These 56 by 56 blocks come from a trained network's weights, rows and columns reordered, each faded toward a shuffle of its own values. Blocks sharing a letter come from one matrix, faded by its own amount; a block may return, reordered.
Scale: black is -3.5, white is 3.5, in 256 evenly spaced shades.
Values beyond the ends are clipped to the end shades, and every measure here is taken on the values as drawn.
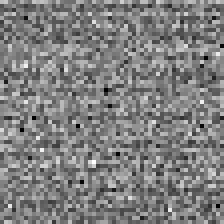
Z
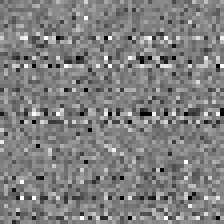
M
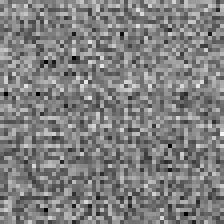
Z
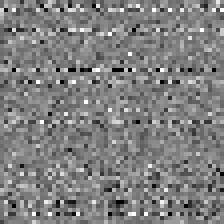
M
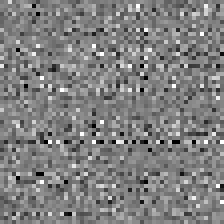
M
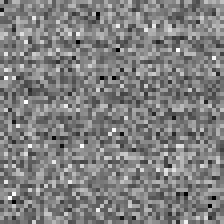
Z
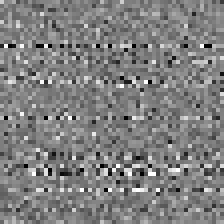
M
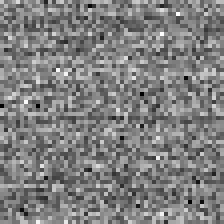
Z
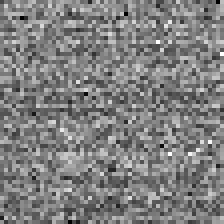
Z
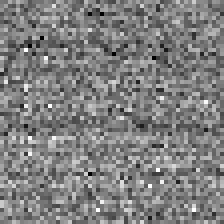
Z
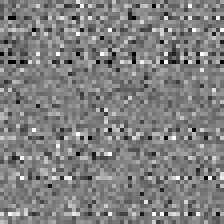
M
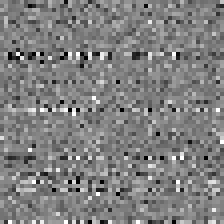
M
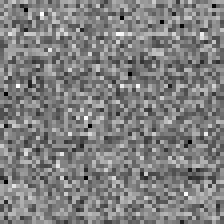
Z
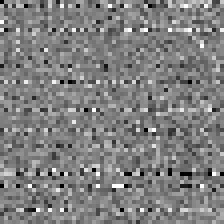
M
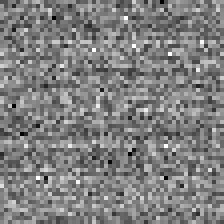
Z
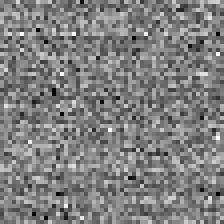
Z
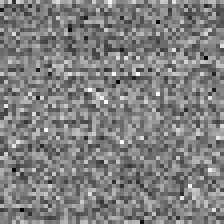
Z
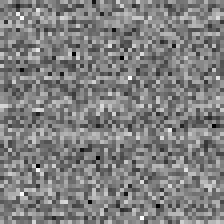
Z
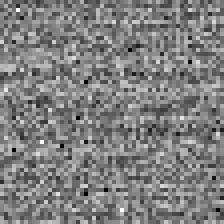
Z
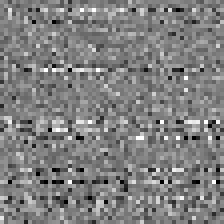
M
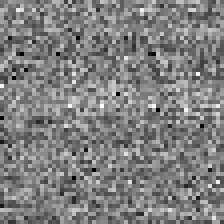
Z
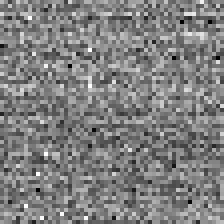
Z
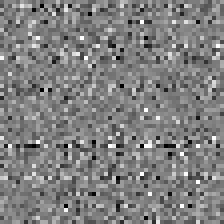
M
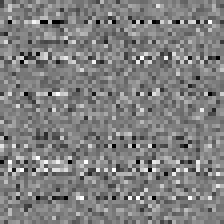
M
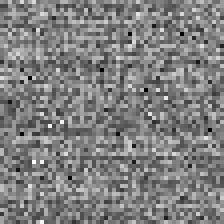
Z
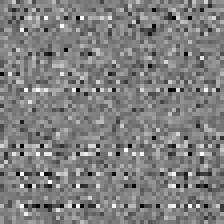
M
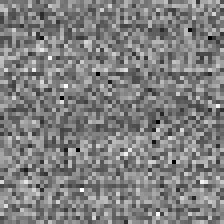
Z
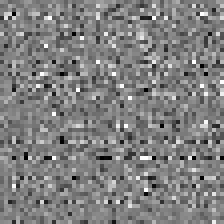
M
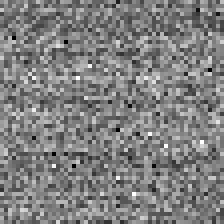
Z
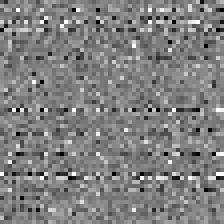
M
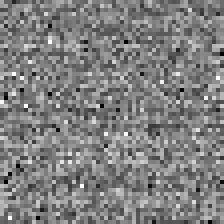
Z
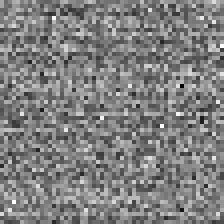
Z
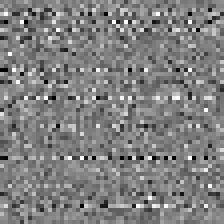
M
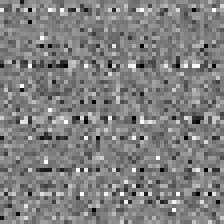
M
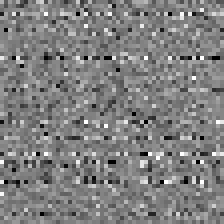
M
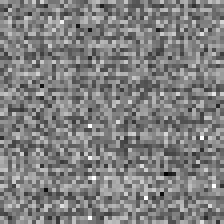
Z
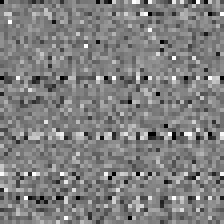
M
